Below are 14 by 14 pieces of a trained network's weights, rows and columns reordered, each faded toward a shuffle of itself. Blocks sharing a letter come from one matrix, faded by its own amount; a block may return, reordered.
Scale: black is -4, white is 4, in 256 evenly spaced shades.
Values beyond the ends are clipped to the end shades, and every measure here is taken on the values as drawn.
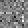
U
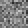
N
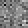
U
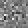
U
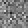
N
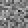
N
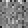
U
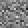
N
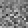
N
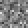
N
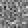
N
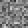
N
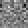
U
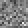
N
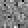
U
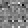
U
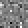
U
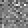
N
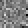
U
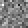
N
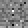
U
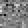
U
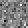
U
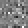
U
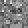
N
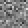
N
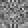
N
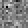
U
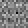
N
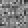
N
